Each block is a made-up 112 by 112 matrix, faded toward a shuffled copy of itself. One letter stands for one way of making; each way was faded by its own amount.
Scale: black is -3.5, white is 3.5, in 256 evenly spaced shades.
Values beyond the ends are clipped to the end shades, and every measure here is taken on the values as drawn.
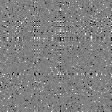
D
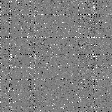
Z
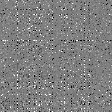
Z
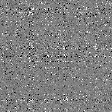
Z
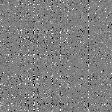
Z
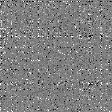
Z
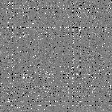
Z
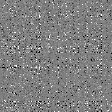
Z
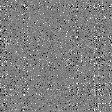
Z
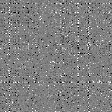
D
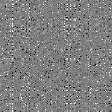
D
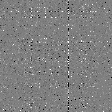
Z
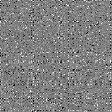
D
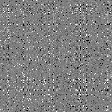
D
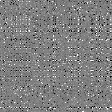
D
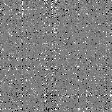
Z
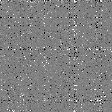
Z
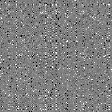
D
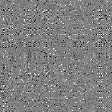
D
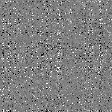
Z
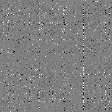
Z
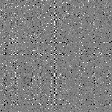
D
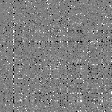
D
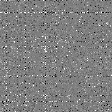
Z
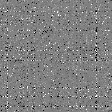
Z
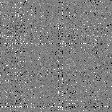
Z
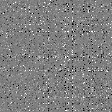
Z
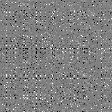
D
